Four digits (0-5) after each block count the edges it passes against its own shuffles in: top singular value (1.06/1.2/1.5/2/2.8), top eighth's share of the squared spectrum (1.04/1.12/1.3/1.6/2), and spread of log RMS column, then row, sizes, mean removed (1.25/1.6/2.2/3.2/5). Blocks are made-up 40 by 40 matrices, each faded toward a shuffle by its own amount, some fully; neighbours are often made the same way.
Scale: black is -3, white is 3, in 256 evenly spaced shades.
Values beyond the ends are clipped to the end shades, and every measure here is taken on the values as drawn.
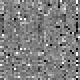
3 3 2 0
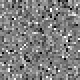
2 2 0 0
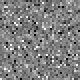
1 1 0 0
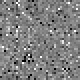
2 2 1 0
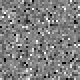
2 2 0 0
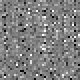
3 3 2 2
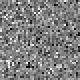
0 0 0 0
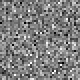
0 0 0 0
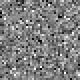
2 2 0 0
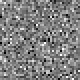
3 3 1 1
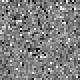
0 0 0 0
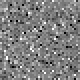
0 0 0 0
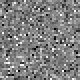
1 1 0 0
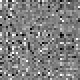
4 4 2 2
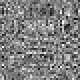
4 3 2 2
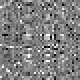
4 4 2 1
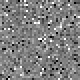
1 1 0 0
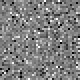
2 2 0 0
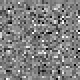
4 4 2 2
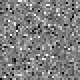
1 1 0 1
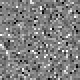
1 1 0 0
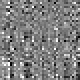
4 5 3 3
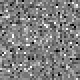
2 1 0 0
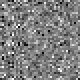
3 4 1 1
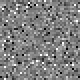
0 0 0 0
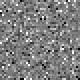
0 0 0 0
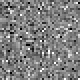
3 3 1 1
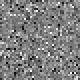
0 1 0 0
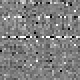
3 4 0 2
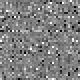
3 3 0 1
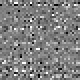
3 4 2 3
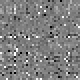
3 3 1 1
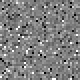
0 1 0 0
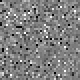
1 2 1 0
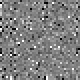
3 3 1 1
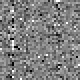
2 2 2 0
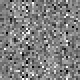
1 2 2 0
